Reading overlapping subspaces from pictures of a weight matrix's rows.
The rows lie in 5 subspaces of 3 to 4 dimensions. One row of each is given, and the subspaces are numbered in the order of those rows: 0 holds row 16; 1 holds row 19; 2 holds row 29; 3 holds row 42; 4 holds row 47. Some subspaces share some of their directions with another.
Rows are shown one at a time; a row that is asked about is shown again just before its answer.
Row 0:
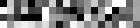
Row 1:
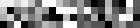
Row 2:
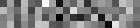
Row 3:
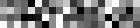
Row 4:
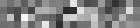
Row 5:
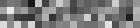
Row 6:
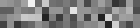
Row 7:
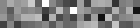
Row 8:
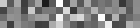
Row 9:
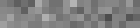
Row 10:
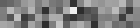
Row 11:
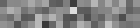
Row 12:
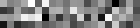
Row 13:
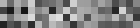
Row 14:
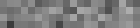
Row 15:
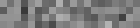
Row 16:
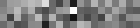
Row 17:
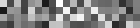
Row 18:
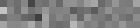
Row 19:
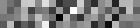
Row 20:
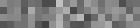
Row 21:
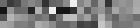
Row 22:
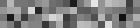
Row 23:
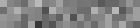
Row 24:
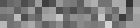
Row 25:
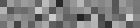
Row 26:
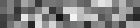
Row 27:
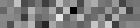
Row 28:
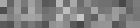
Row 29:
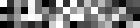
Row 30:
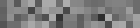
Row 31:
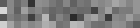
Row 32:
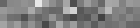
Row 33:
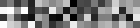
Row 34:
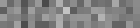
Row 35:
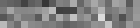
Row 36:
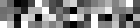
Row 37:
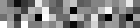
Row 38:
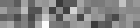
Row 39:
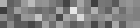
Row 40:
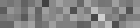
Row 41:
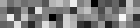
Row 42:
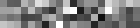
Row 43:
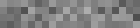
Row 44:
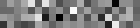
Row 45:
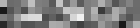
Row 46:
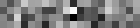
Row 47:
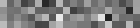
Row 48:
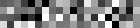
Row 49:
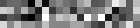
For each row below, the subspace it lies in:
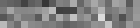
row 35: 0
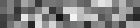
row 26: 2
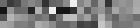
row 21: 0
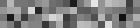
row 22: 0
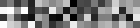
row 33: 2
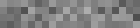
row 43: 2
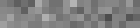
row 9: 3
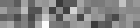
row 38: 1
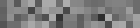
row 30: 4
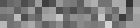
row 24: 0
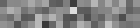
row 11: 0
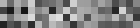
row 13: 2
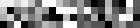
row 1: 0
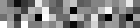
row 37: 3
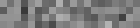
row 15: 2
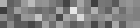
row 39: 1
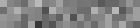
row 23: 2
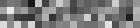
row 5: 2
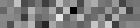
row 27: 1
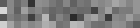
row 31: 4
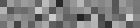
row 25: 2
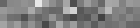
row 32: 3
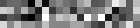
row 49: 1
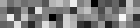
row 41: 0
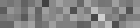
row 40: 4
